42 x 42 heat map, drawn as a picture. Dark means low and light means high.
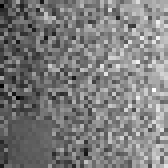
Slope: up to the right. Odd patch: calmer, in the bottom left. Histogram: bell-shaped. Odd rows or columns: none. Calmest part: bottom left. Grain: fine.
